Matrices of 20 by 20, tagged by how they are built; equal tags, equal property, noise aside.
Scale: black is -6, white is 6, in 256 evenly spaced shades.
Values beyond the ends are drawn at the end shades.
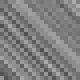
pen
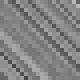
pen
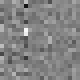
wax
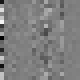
wax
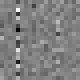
wax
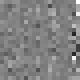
wax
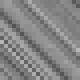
pen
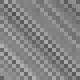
pen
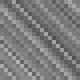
pen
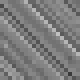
pen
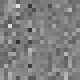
wax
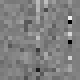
wax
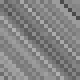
pen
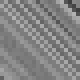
pen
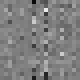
wax
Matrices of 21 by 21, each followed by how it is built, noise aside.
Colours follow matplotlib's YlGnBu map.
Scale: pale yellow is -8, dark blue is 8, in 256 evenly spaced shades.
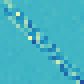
banded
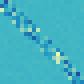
banded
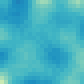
smooth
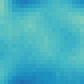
smooth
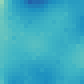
smooth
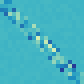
banded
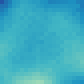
smooth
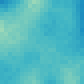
smooth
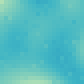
smooth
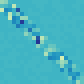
banded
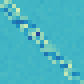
banded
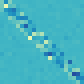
banded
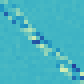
banded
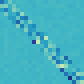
banded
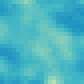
smooth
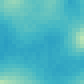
smooth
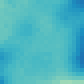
smooth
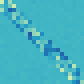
banded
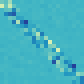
banded
